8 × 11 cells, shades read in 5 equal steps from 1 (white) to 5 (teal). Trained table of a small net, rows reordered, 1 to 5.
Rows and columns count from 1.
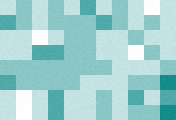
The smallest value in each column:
2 1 1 2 2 2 2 2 1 1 2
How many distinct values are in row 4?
4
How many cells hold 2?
38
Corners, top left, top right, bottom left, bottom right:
2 2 2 5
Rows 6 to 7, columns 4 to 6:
3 3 2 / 4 2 2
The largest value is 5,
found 2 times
